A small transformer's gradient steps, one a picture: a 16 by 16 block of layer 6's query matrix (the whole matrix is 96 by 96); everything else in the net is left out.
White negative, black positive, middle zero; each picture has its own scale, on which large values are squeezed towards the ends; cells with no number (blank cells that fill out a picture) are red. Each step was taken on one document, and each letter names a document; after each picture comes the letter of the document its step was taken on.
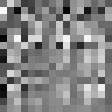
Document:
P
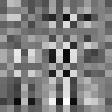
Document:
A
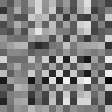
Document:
A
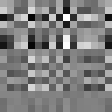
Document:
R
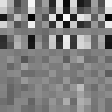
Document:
R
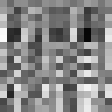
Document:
P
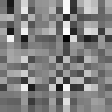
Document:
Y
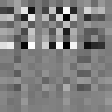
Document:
Y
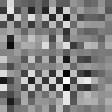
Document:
Y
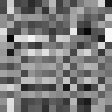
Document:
A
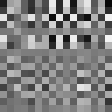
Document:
A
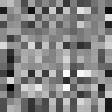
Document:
R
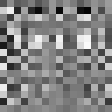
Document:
P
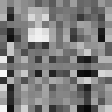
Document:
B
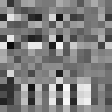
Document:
A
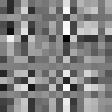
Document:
Y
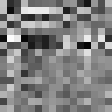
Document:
P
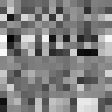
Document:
B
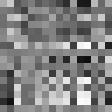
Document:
R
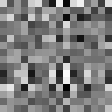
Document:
Y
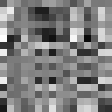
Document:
B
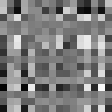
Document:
P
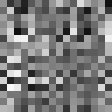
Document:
R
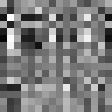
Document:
B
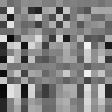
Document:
P
